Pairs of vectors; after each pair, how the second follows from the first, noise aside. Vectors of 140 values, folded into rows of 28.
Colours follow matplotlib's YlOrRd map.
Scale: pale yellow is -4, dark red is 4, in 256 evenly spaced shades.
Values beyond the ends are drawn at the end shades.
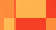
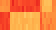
reversed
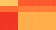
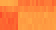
shrunk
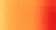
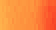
shrunk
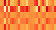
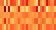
negated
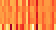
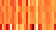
negated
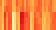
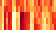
scaled up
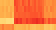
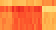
reversed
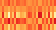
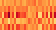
negated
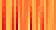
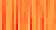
shrunk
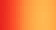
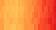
reversed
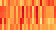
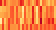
negated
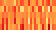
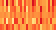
reversed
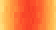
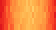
negated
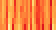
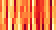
scaled up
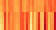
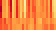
reversed
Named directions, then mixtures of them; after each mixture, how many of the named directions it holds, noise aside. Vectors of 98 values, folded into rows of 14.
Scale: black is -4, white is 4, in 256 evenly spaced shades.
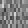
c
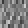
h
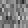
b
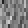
two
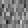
three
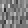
two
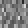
two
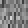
two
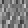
one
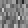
two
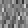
two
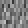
two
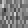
one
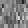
two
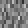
three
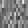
three
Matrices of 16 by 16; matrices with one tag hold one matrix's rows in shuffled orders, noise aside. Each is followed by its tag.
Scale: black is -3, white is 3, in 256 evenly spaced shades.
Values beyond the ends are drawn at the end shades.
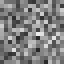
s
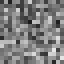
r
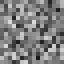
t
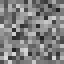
t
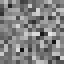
r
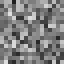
t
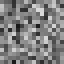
s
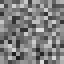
s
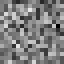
t
